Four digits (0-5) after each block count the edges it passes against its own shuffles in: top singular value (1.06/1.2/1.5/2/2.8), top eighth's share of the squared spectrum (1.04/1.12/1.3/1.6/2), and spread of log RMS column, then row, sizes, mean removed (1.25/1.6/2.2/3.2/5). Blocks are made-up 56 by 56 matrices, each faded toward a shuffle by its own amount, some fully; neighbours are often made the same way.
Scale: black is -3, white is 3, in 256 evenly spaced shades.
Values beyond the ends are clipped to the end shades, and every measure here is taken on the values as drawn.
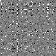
4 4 2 2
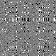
4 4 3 2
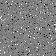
0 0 0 0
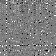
3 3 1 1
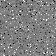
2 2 0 0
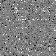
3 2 1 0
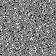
1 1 0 0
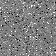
1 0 0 0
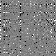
4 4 2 2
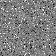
2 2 0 0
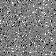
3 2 1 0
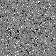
1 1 0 0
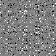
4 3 2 2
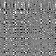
4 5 3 3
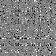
3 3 1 2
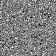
0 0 0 0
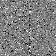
1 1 1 0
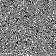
0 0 0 0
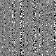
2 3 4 0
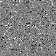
2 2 0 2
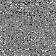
1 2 0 2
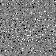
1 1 0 2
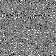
1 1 0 2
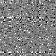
4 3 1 2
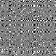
4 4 2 3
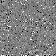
3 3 1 1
